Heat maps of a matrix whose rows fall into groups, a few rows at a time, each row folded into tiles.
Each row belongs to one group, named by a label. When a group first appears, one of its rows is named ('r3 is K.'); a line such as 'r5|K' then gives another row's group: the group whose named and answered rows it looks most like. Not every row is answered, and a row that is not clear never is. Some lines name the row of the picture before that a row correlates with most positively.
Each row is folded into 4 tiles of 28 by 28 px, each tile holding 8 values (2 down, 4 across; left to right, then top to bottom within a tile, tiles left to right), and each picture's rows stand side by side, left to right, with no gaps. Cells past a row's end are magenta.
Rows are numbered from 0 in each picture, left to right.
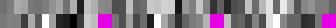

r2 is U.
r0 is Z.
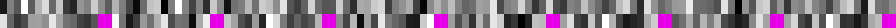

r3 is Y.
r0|U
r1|Y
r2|U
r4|Y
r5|Z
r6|Z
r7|Z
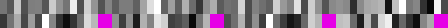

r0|Z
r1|Y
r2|Z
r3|Y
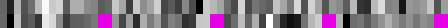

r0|U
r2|Z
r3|U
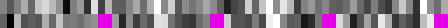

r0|U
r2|U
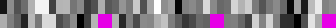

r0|Y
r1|U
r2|Z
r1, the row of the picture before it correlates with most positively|1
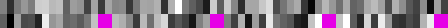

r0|U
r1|Y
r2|Y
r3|Y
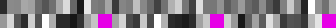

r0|Z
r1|Z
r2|Z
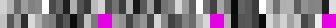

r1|Z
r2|U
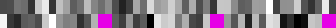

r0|U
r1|U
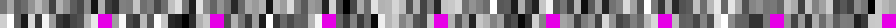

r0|Y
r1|Z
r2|Z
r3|U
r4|Y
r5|Z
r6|U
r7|Y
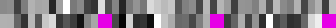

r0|Y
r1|U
